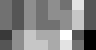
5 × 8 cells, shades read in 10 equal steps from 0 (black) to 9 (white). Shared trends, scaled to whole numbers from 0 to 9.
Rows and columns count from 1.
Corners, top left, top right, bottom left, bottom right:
4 3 3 0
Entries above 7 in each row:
1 0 0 1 1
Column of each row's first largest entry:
7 7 7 6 6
